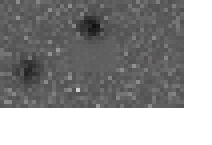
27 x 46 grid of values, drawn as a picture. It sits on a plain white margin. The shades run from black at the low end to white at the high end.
Dips: two. Slope: none. Calmest part: centre. Histogram: heavy tails on both sides. Odd rows or columns: none. Odd patch: calmer, in the centre.
